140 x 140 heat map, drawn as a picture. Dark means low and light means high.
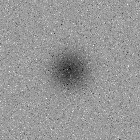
Stripes: none. Slope: none. Odd rows or columns: none. Ninth with the lowest average: centre. Seam: none. Dips: one, in the centre. Histogram: skewed, a long tail of low values.
